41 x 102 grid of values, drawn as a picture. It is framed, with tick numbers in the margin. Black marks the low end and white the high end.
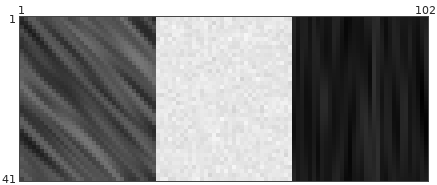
The table splits into one row of 3 panels. Panel 1,1: low, slanting down to the right. Panel 1,2: very high, fine-grained, faint in contrast. Panel 1,3: very low, streaked downward, faint in contrast.
